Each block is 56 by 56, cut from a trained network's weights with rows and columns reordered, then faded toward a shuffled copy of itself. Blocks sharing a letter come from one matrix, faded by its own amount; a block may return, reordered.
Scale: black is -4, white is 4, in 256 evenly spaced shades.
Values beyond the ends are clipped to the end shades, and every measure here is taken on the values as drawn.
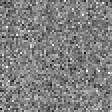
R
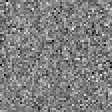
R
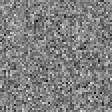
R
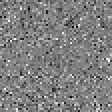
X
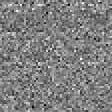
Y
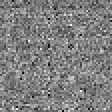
Y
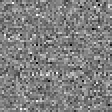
Y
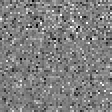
X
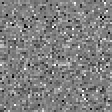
X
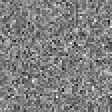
R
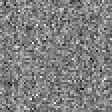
R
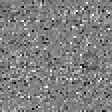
X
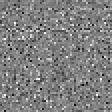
X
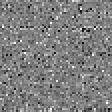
X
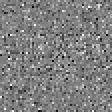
X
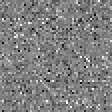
X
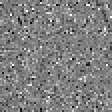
X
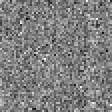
R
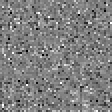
X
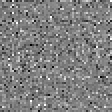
X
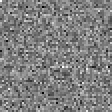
Y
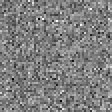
R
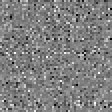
X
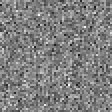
R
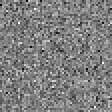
R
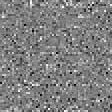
X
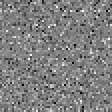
X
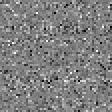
X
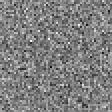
R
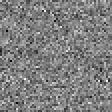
Y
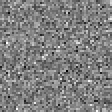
Y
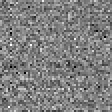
Y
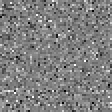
X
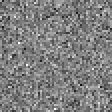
R
